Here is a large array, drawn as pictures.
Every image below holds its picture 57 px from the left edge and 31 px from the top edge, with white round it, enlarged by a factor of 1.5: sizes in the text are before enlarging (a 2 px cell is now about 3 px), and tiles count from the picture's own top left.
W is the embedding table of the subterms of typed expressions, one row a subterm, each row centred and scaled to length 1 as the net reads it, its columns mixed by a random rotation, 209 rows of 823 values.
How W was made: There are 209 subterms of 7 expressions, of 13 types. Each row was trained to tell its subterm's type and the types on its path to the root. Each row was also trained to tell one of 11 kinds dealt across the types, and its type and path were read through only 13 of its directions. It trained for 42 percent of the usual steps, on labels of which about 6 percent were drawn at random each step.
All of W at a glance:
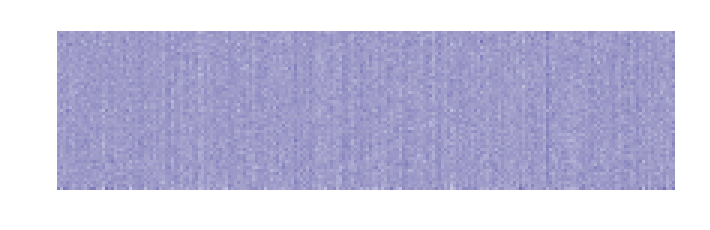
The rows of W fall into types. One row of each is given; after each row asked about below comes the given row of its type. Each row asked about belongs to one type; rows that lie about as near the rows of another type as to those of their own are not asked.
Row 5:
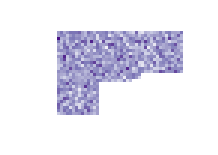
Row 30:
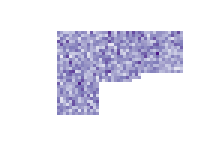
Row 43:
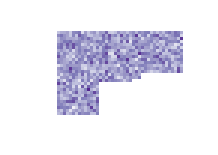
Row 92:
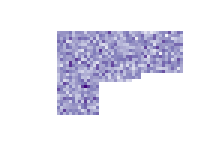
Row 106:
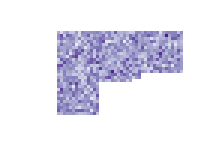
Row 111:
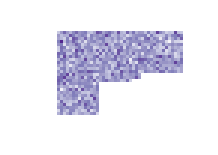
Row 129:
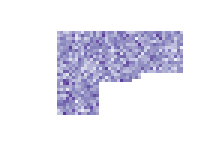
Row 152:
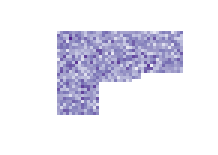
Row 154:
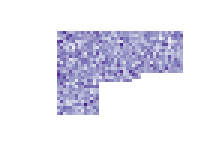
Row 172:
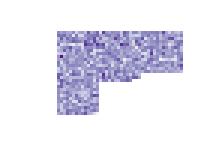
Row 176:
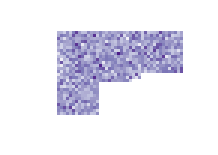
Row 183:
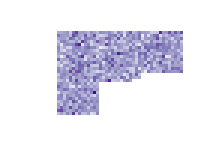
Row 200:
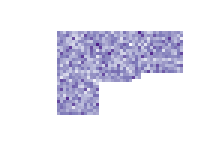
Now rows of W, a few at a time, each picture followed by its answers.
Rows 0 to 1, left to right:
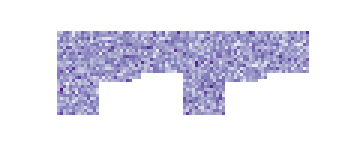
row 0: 154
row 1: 92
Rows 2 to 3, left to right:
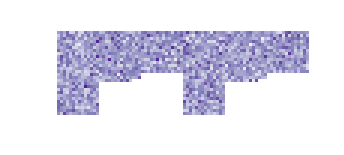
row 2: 129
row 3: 92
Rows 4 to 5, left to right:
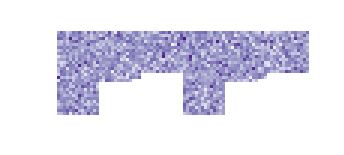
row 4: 152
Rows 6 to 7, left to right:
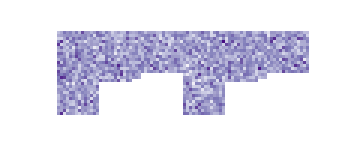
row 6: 154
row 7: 176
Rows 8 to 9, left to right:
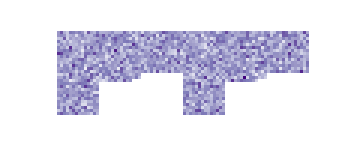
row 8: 92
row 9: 129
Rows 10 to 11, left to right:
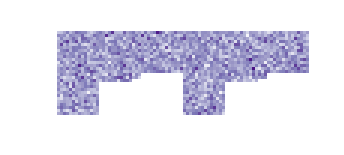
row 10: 111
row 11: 106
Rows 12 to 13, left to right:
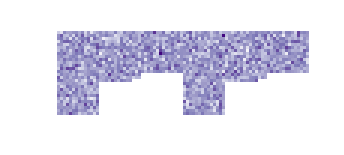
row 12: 106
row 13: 30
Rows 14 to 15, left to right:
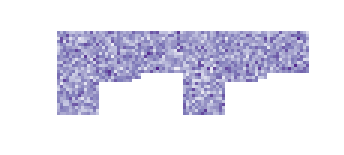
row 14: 129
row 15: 176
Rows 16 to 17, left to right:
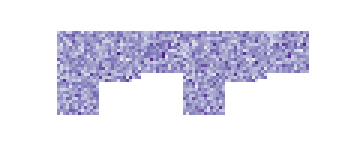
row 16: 129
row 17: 129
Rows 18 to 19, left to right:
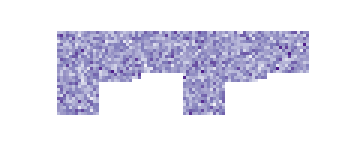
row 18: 106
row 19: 152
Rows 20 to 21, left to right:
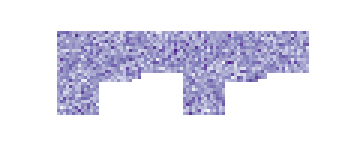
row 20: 154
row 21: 92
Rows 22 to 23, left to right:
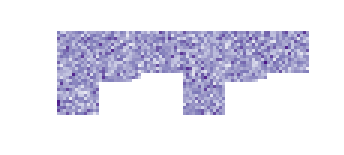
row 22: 176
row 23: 30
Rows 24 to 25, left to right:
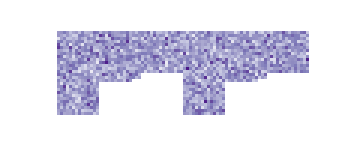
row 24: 154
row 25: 106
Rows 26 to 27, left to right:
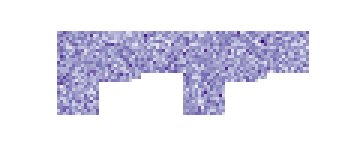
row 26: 106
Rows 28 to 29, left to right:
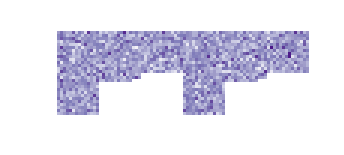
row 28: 152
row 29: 5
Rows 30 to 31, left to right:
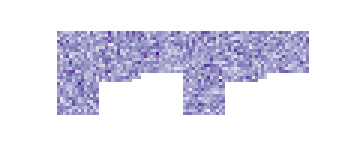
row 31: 111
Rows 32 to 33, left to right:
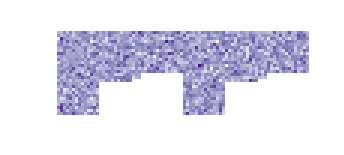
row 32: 30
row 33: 154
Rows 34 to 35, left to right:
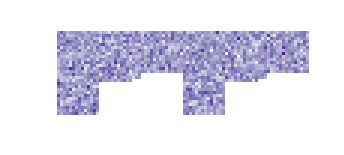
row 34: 43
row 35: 5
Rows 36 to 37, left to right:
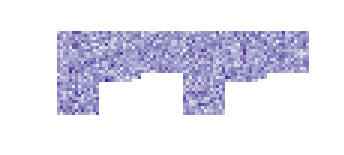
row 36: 43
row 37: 111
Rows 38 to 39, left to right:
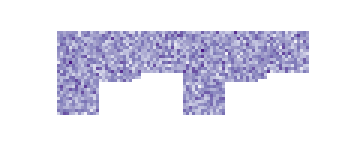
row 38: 5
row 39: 5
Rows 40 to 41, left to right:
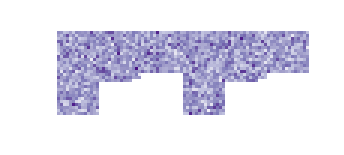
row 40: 129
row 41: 172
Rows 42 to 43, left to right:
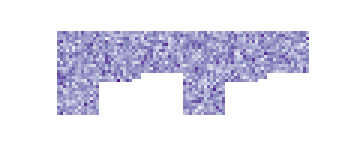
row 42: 154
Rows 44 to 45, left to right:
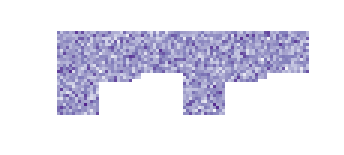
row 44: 5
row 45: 30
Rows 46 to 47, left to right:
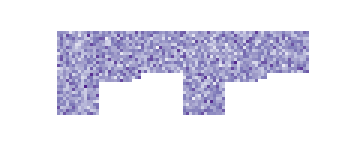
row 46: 129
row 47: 183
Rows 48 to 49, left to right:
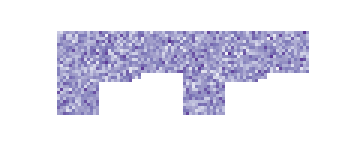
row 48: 200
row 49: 154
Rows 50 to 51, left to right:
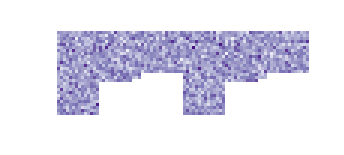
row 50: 200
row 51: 172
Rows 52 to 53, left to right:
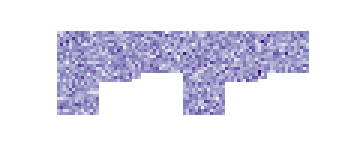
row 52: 111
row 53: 106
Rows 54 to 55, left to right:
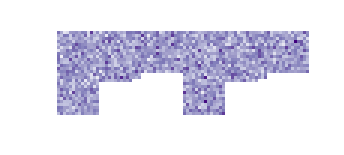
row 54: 183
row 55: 200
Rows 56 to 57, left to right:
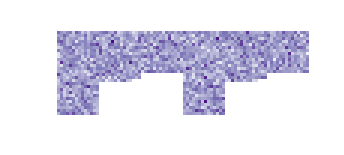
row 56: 200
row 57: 92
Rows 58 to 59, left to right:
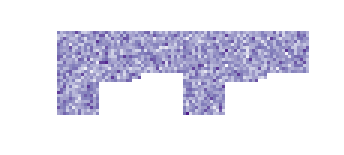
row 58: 154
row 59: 154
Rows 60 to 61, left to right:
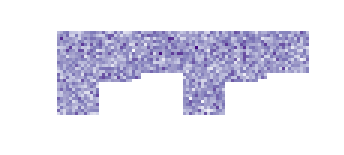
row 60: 106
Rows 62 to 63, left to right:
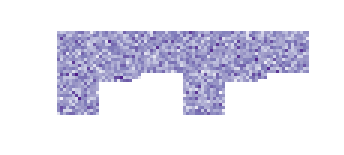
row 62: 183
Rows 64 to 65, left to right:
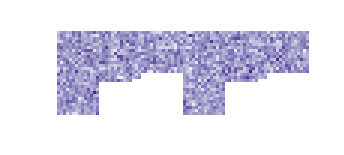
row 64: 152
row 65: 176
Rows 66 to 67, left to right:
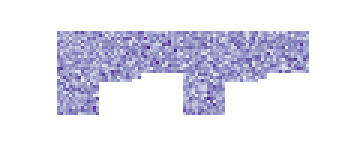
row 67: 183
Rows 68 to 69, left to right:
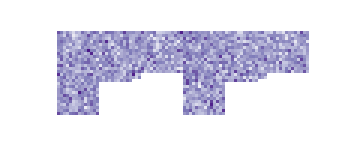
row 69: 5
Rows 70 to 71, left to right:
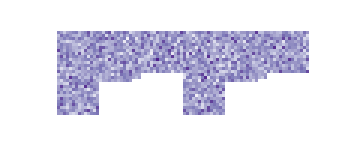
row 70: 92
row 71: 183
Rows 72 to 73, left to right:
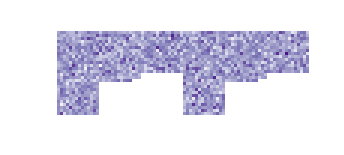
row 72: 154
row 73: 106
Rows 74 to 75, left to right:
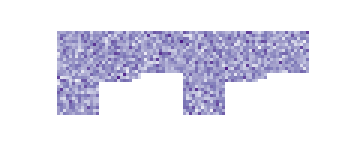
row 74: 129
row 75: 43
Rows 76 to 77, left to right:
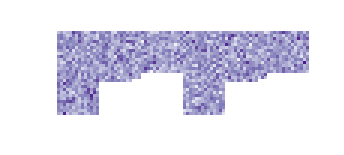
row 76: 152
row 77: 111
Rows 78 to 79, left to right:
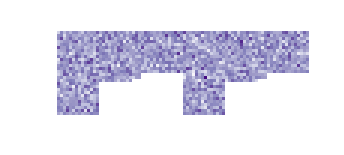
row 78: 43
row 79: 92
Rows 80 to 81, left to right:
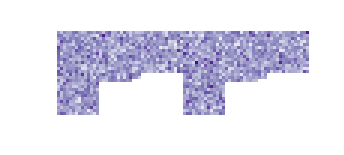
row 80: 5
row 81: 92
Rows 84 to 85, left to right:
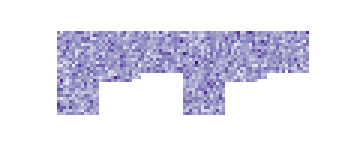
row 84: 176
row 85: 92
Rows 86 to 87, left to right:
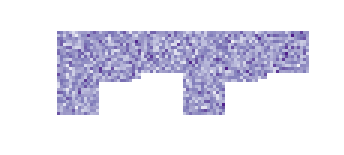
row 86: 129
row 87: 106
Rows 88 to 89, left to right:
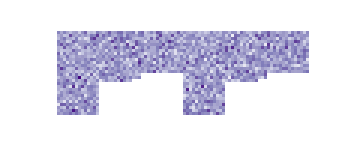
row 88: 30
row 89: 200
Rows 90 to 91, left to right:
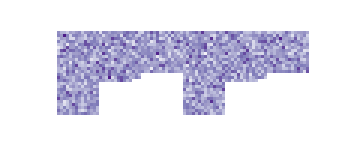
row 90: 172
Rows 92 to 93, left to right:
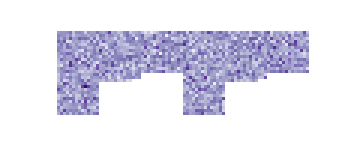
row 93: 154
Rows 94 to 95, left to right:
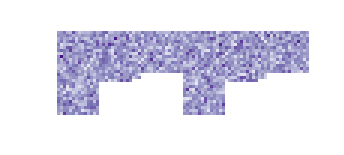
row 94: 172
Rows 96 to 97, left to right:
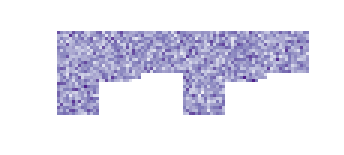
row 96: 92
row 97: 172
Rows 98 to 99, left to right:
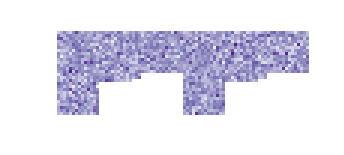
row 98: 43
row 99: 106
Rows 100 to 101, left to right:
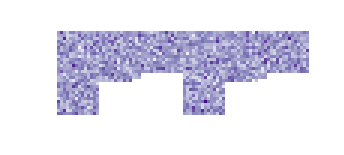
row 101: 43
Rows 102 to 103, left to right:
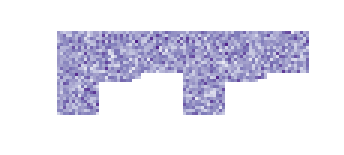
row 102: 183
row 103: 111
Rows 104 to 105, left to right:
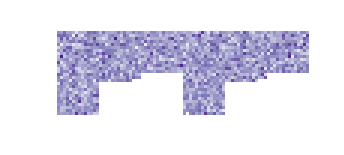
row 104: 172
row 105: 129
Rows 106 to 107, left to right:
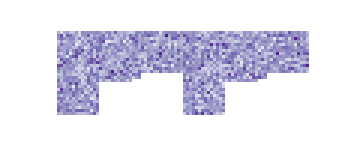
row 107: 106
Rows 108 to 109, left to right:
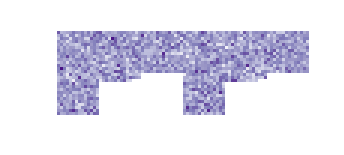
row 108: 92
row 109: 43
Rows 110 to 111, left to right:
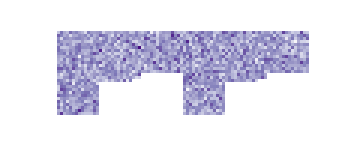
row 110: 5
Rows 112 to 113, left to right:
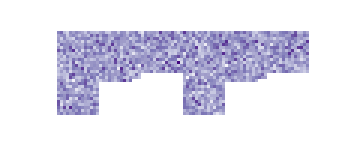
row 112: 176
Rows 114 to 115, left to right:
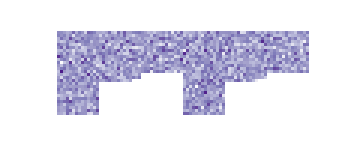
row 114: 152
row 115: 111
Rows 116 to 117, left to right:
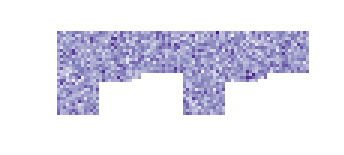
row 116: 176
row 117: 200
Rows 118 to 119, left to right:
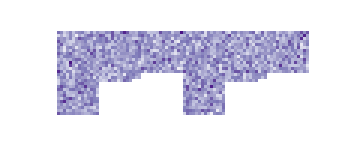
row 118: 92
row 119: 5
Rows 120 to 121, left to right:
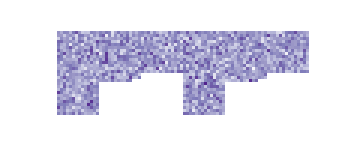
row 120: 154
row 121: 92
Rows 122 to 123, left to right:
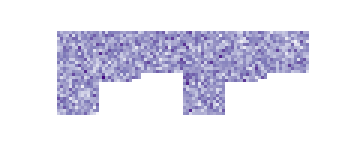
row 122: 111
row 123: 152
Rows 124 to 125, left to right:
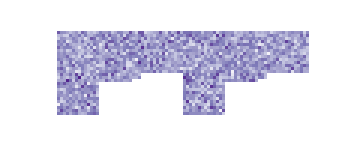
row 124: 30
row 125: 172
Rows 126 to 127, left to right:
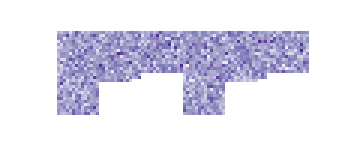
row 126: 176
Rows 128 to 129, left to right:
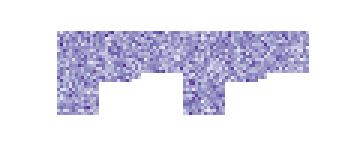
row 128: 111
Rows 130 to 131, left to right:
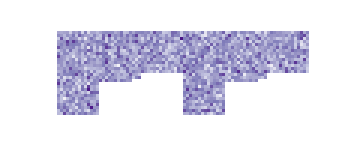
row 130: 43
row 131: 5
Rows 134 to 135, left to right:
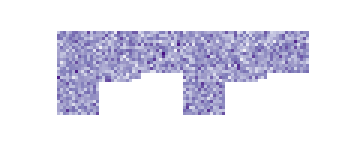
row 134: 152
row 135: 200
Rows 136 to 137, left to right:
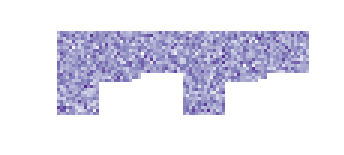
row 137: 43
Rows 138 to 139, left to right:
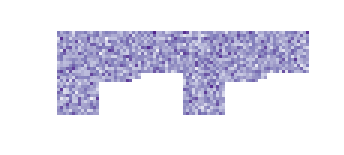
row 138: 154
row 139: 92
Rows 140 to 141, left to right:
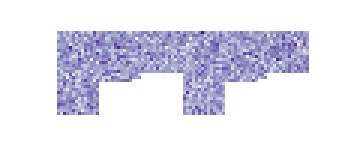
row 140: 129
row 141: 176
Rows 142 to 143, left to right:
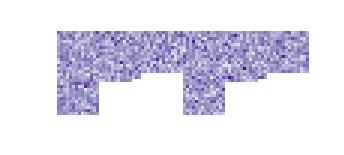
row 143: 111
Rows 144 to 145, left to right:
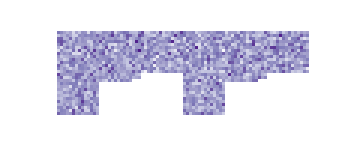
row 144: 30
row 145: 154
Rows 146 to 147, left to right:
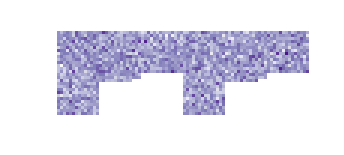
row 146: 176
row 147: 106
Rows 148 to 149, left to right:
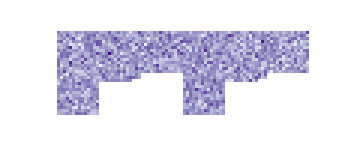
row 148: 129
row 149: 5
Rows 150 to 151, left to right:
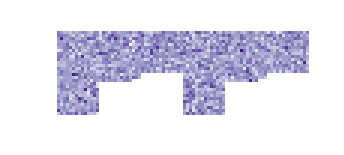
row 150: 183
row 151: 92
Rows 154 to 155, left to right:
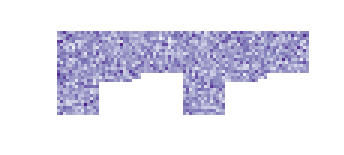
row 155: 129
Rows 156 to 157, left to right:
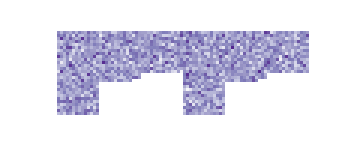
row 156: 152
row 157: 30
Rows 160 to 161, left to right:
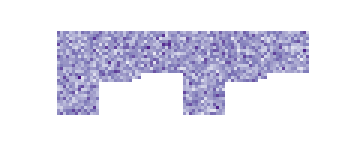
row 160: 154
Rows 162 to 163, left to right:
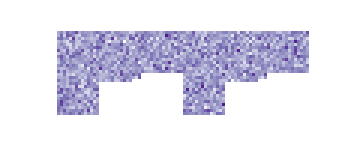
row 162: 106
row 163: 200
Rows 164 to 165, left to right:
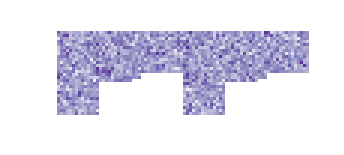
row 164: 129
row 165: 30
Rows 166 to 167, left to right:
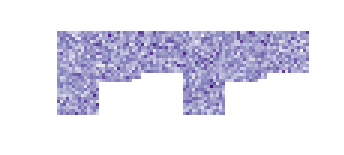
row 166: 30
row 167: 92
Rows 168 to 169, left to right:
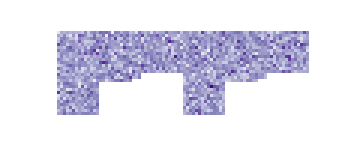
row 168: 200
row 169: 92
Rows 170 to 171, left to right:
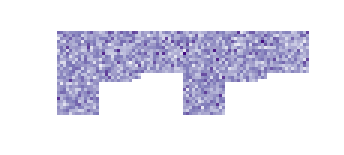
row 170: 152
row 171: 111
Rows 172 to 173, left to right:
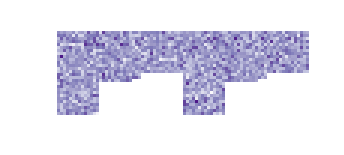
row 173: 176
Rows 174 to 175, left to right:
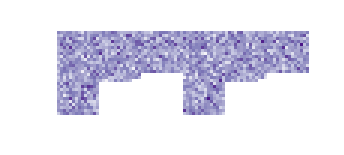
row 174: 30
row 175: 183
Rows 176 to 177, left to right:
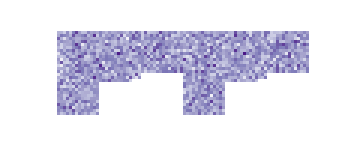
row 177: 30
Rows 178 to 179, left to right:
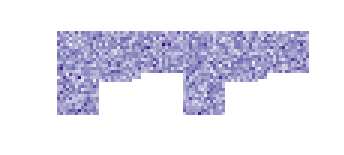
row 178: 154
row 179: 183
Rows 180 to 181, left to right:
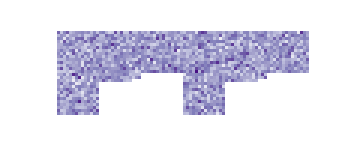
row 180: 176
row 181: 43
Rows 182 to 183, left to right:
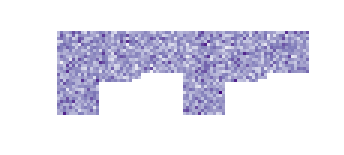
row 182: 152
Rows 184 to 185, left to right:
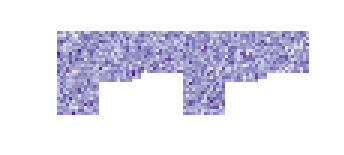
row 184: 154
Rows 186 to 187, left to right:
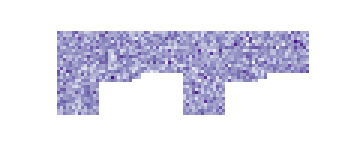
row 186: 5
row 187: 200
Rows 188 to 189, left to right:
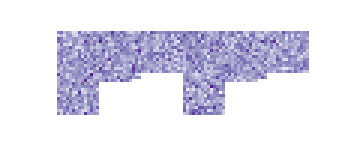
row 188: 129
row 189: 172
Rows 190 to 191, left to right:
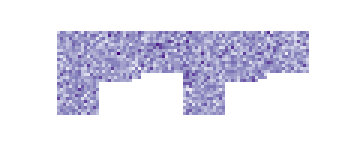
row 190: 30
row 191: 30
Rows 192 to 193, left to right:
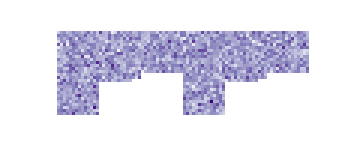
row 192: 200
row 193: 111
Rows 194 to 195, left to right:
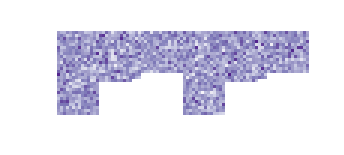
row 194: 5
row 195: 129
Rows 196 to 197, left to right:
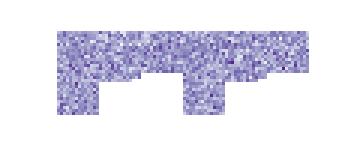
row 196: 200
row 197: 106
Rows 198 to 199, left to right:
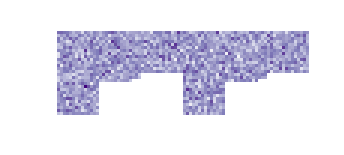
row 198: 129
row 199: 5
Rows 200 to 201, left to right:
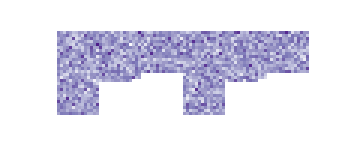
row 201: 111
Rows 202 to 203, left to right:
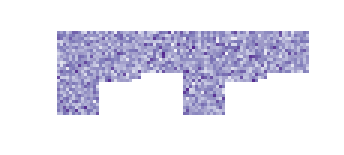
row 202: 152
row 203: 154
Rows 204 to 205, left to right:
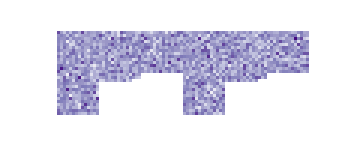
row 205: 106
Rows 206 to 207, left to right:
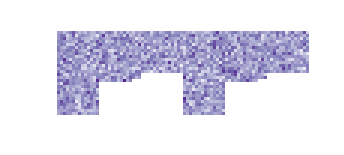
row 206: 5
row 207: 129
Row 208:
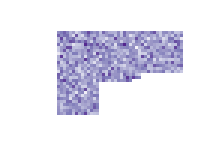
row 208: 172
